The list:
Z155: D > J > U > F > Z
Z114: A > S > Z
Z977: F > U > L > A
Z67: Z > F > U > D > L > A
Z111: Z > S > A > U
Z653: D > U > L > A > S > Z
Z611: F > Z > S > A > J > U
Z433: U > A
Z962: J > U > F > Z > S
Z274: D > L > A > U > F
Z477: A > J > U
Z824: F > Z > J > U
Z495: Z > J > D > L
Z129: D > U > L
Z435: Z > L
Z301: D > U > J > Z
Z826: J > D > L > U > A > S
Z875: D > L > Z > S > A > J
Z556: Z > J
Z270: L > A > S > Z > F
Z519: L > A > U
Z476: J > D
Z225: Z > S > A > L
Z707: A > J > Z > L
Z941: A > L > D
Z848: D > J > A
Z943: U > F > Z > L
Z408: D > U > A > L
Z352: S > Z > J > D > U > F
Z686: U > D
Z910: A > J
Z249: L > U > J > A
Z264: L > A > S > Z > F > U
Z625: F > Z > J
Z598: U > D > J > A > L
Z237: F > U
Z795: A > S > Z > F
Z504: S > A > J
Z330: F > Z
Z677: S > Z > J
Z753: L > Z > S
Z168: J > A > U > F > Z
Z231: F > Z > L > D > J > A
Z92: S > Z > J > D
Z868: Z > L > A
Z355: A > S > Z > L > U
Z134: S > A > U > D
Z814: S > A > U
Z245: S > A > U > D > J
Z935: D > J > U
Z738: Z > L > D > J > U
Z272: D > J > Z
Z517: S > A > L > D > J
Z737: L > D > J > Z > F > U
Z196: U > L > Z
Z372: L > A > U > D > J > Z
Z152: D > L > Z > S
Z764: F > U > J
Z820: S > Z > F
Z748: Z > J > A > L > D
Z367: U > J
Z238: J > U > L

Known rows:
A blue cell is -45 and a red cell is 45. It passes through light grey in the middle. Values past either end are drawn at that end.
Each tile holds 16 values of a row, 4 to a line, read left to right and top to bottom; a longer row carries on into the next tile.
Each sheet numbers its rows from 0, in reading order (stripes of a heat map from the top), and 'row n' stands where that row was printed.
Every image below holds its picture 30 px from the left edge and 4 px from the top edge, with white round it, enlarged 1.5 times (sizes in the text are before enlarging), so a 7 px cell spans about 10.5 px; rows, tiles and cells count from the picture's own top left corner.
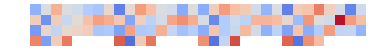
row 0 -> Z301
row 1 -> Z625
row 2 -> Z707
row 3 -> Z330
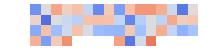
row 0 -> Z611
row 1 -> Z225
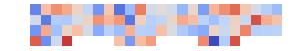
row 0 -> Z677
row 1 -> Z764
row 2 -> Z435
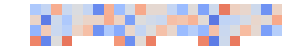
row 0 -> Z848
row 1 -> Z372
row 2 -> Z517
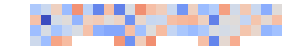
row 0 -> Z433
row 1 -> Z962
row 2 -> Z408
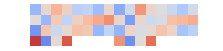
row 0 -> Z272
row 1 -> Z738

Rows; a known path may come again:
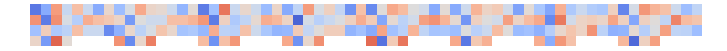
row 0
Z237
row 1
Z372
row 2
Z764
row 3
Z245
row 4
Z625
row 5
Z67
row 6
Z686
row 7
Z943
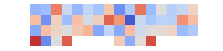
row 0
Z476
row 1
Z367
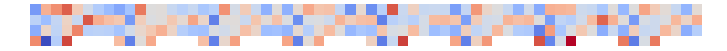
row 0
Z435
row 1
Z129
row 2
Z408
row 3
Z653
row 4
Z238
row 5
Z737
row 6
Z556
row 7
Z748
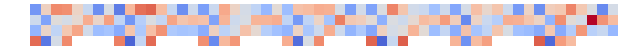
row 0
Z152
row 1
Z753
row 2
Z155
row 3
Z868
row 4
Z495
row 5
Z168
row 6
Z330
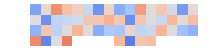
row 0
Z875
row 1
Z274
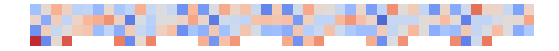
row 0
Z272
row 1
Z848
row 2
Z611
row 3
Z824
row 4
Z826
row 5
Z517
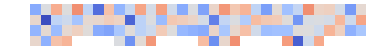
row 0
Z814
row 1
Z519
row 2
Z355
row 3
Z941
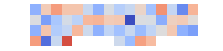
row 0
Z707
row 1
Z433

